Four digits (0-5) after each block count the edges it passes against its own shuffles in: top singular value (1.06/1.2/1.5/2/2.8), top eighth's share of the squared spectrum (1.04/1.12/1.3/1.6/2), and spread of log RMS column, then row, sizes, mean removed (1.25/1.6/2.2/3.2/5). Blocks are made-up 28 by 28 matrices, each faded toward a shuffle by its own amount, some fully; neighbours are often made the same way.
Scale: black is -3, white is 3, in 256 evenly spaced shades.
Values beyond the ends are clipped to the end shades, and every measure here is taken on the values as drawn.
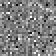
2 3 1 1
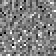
2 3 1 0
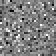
1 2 0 0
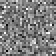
1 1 0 0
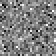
0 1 0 0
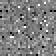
0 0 0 0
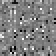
3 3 1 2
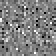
2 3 1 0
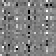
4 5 2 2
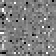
2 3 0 0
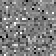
1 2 0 0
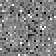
1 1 1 0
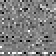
3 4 0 2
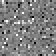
0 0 1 0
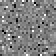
0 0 0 0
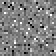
0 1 0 0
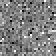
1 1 0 0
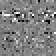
3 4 0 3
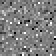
1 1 0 0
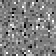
2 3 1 0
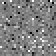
1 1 0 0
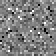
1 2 0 0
